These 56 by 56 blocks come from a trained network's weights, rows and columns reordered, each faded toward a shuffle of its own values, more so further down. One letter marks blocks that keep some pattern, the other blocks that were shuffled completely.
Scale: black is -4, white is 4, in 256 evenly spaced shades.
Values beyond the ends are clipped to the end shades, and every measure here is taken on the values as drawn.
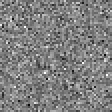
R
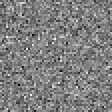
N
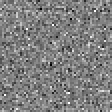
N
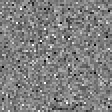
N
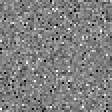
R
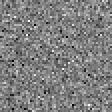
R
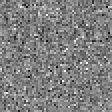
R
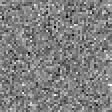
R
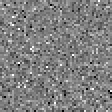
N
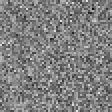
N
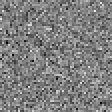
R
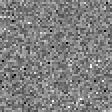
N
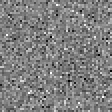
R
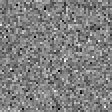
N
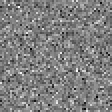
N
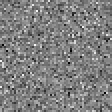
N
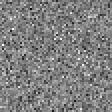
N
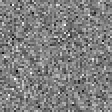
R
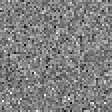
N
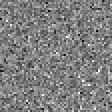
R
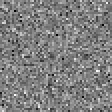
R
